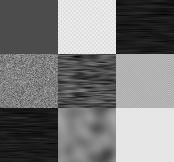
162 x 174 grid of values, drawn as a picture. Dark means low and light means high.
The table splits into 3 rows of 3 panels. Panel 1,1: low, flat. Panel 1,2: very high, checkered, faint in contrast. Panel 1,3: very low, streaked across, faint in contrast. Panel 2,1: middling, fine-grained. Panel 2,2: low, streaked across. Panel 2,3: high, checkered, faint in contrast. Panel 3,1: very low, streaked across, faint in contrast. Panel 3,2: middling, smooth. Panel 3,3: very high, flat.
